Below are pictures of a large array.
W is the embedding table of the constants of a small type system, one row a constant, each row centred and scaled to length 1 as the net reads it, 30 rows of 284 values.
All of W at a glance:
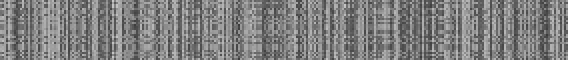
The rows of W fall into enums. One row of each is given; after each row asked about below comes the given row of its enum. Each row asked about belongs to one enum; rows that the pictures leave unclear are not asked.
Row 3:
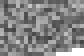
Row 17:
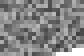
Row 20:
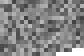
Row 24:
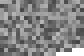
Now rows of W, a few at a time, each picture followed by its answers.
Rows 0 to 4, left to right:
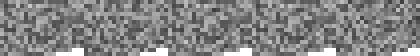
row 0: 3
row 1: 24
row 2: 3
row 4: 20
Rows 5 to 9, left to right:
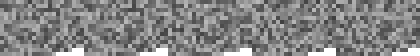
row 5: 17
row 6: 17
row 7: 3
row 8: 20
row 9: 24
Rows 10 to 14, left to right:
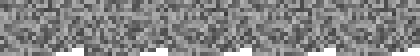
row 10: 17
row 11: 24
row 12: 17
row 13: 17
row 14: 17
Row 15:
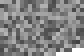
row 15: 24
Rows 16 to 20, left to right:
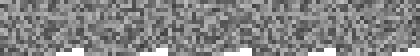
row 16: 24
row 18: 3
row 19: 24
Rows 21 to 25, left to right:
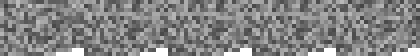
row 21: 3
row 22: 24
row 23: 24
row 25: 20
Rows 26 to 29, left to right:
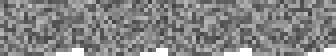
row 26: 3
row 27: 20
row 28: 3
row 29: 17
